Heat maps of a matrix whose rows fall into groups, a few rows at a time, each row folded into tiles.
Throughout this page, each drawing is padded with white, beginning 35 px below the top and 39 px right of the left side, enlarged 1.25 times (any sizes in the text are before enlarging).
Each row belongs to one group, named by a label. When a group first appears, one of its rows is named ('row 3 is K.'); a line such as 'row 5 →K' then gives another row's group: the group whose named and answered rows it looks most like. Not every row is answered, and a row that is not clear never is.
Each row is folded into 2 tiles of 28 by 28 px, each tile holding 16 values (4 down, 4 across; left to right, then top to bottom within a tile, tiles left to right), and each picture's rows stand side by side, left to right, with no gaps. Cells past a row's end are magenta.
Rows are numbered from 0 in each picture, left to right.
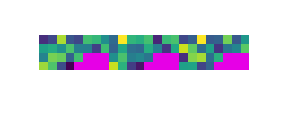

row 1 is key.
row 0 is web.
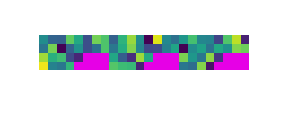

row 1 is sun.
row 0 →key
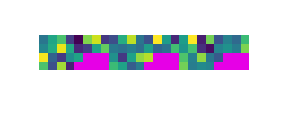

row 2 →key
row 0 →sun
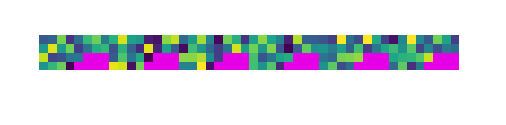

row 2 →sun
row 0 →sun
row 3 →sun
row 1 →key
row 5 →web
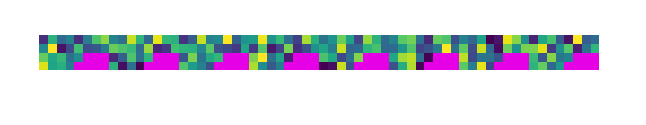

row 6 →sun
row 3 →key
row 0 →key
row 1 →web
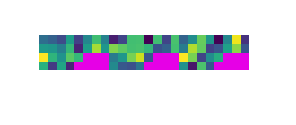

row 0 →sun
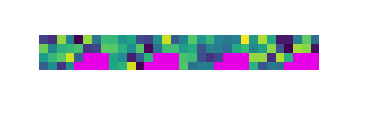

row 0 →web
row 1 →sun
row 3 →sun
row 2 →key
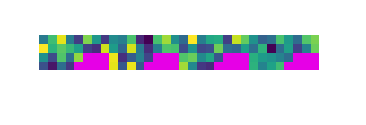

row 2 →key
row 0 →web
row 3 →key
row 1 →sun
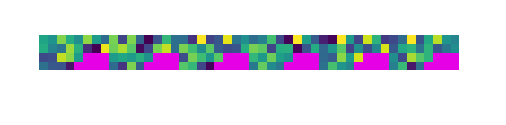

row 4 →web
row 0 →web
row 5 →web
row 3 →web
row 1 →sun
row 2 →web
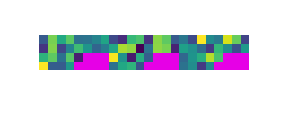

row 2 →web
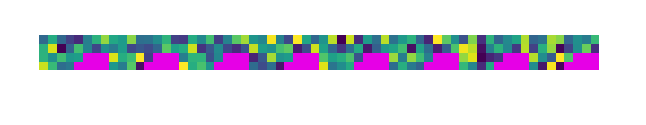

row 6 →key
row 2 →key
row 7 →sun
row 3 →web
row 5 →web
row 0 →key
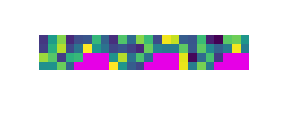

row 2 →sun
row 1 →key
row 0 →sun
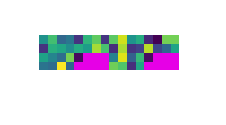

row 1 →key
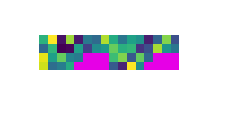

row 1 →sun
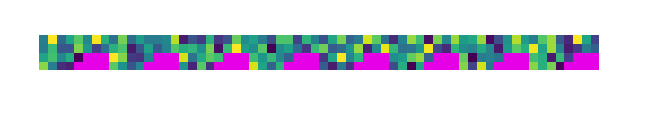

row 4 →web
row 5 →web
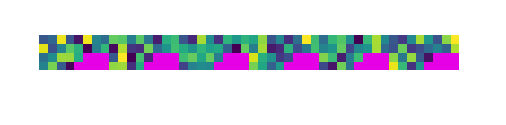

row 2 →web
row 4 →sun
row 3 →key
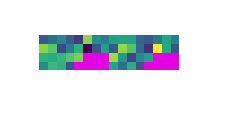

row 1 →sun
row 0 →web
